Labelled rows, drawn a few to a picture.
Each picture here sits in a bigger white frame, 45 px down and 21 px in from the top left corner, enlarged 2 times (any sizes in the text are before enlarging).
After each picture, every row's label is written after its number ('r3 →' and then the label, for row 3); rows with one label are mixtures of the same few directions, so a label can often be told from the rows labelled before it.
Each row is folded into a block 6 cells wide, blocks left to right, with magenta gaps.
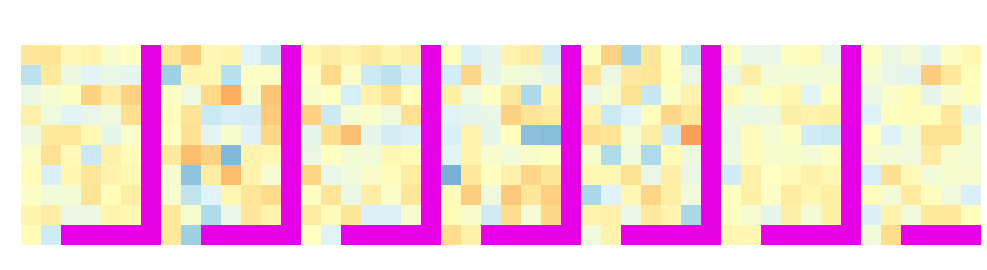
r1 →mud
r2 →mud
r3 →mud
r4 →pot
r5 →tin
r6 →pot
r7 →mud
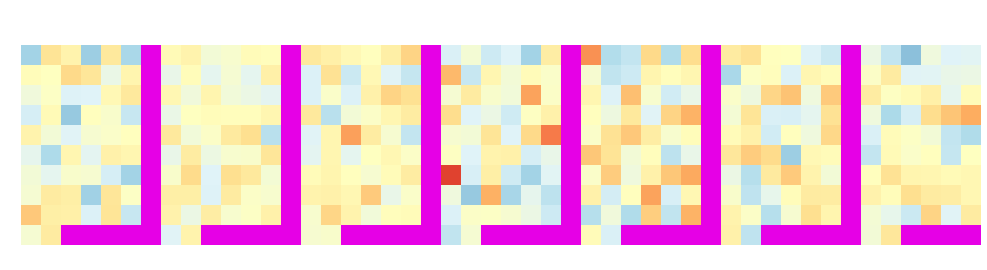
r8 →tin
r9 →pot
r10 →mud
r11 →pot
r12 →tin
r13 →mud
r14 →pot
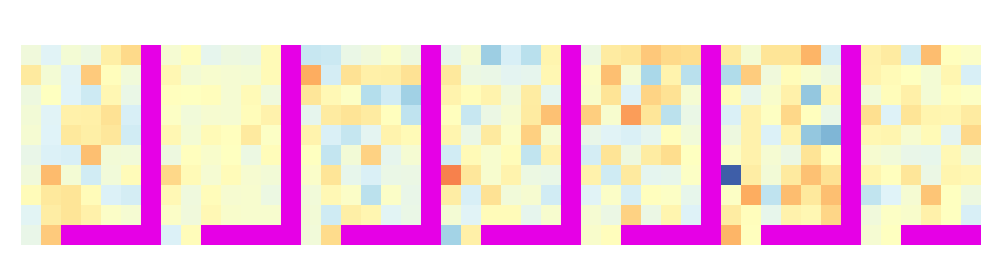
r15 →mud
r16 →pot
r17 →mud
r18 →pot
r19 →tin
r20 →pot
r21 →tin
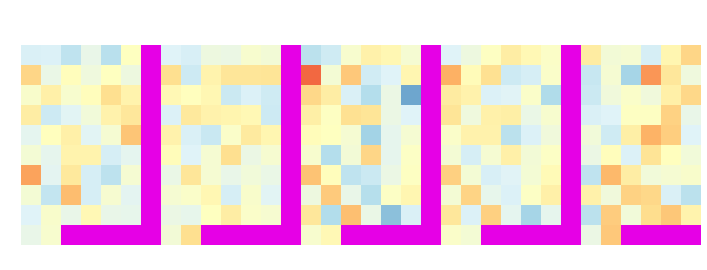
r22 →pot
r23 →mud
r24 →mud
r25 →mud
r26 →mud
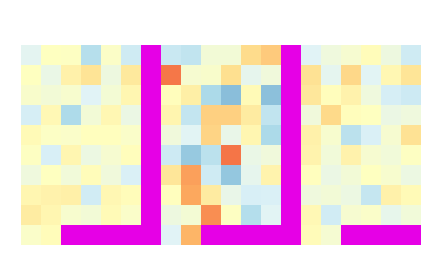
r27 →tin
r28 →mud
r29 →mud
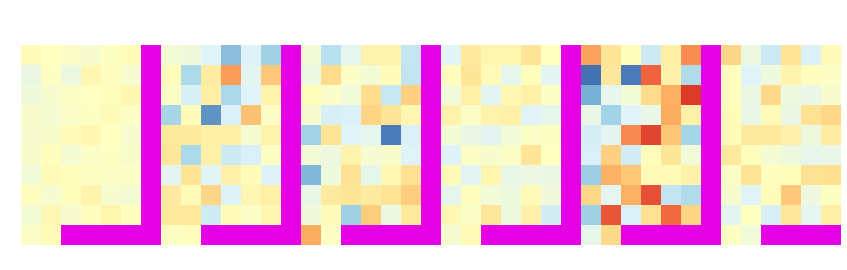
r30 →mud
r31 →tin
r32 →pot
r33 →tin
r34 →mud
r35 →tin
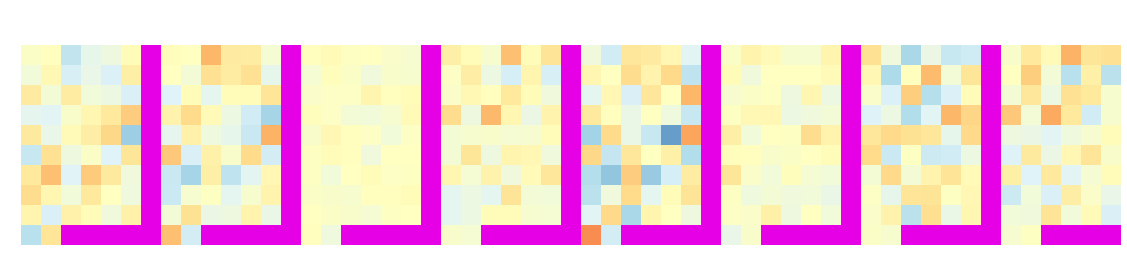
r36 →pot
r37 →pot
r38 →mud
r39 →tin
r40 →pot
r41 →pot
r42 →tin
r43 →tin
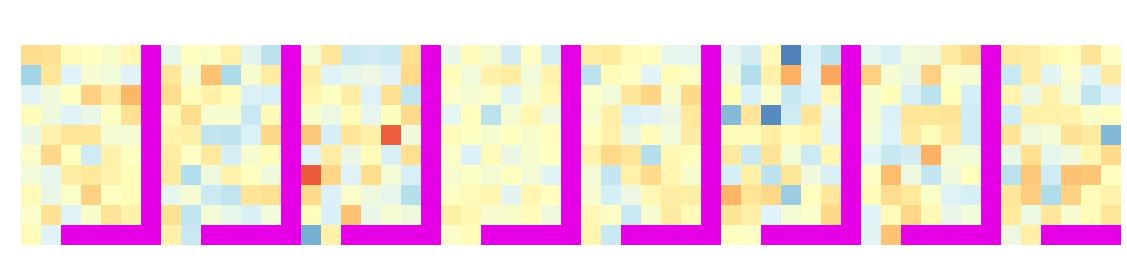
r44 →mud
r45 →mud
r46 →pot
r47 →tin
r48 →mud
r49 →tin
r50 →mud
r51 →pot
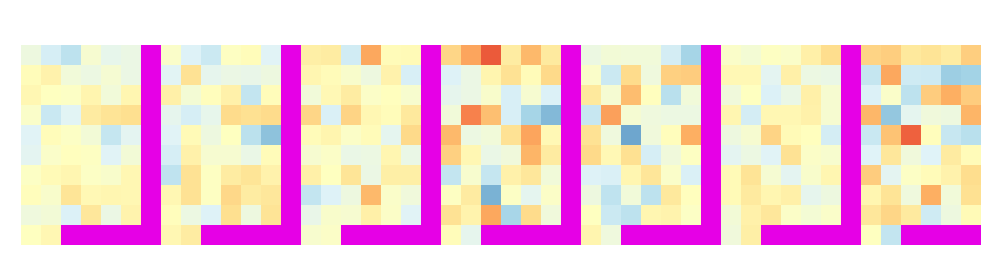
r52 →pot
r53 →pot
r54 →tin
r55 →pot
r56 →mud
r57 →mud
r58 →mud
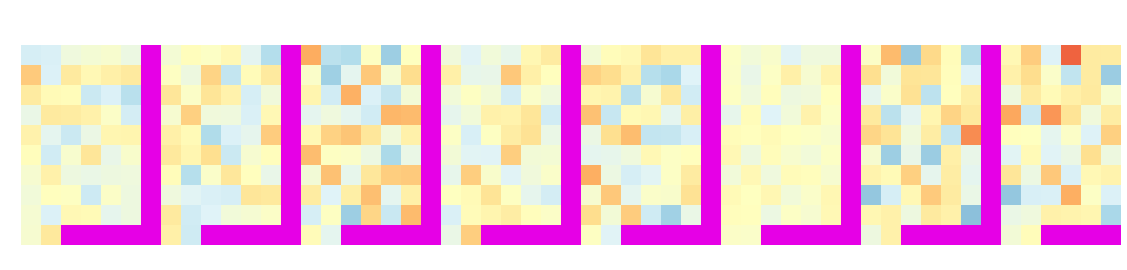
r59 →mud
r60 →mud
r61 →tin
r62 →mud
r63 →mud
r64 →tin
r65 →tin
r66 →tin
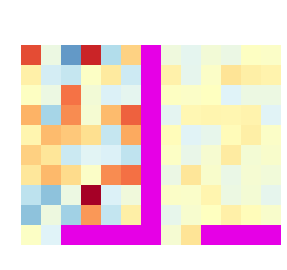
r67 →tin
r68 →mud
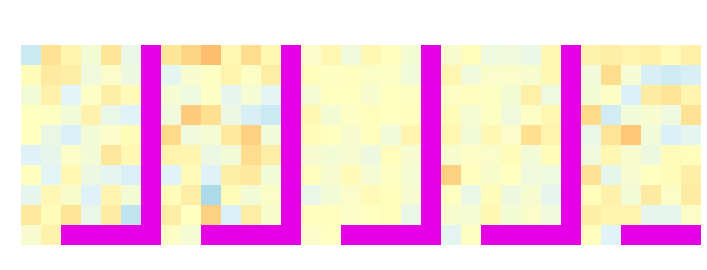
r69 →tin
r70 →pot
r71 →tin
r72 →pot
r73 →mud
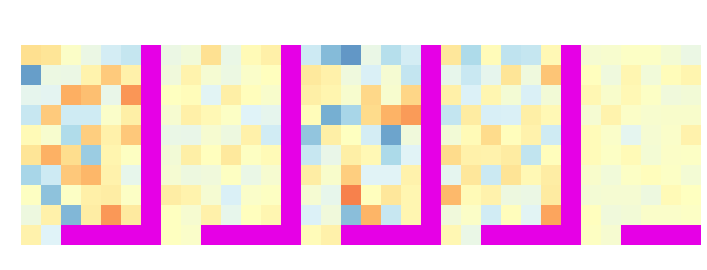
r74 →mud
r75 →tin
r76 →pot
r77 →tin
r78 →mud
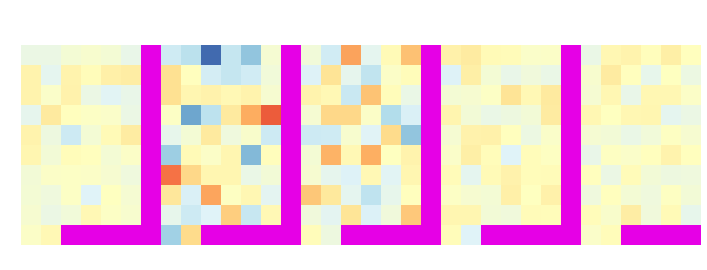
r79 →mud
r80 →pot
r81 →tin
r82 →mud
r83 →tin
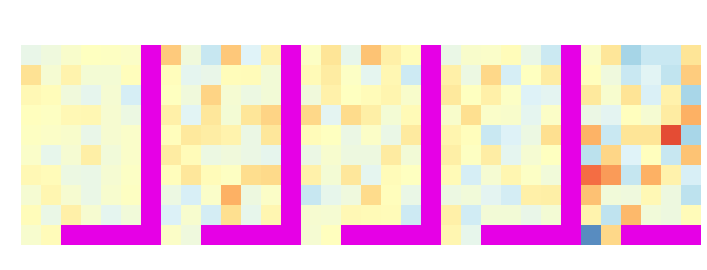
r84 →mud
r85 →tin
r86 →tin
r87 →mud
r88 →pot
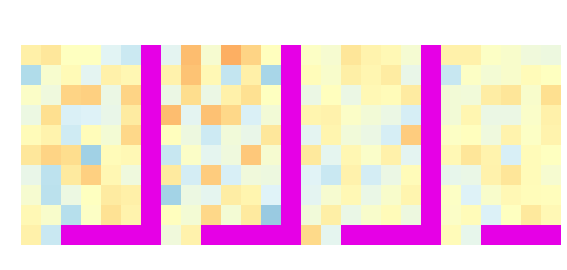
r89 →mud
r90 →tin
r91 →pot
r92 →mud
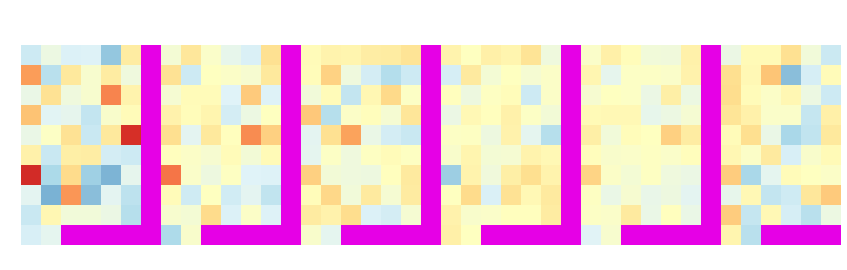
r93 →pot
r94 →pot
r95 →mud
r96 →pot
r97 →pot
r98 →mud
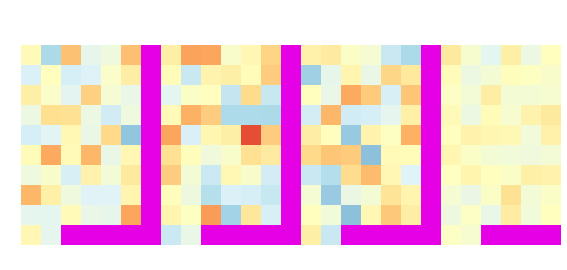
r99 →tin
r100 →pot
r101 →mud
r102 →tin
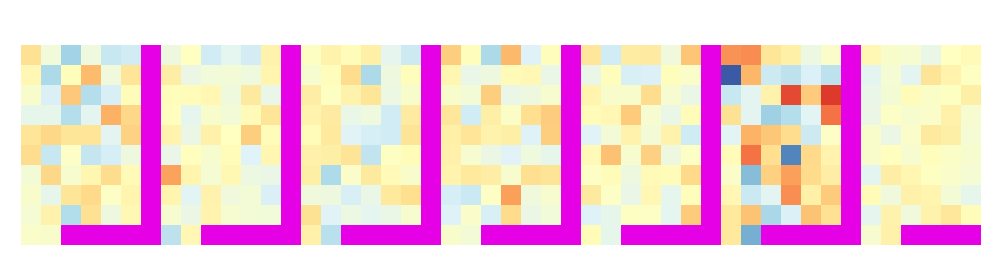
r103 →tin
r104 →pot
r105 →mud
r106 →tin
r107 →tin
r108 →mud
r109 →mud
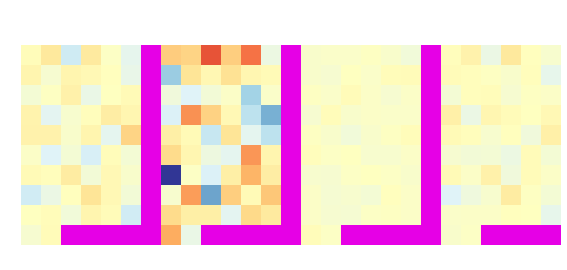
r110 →tin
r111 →pot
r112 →mud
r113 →tin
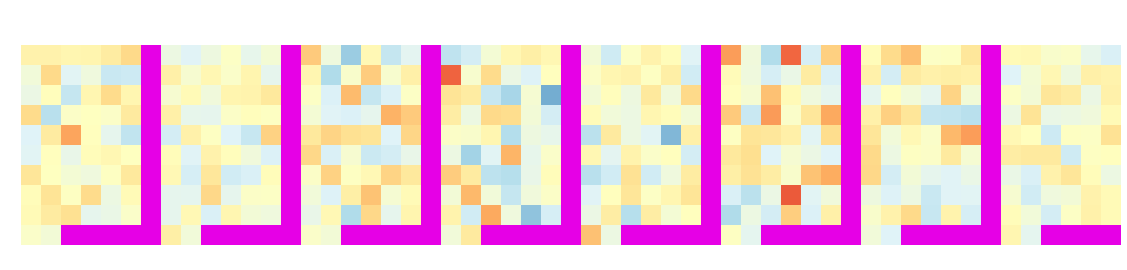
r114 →mud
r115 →pot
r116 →tin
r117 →mud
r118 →pot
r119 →tin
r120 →pot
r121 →mud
